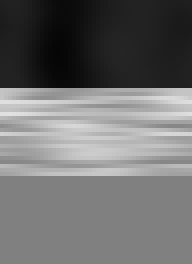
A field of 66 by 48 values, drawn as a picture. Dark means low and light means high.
The table splits into 3 rows of 1 panel. Panel 1,1: very low, smooth, faint in contrast. Panel 2,1: high, streaked across. Panel 3,1: middling, flat.
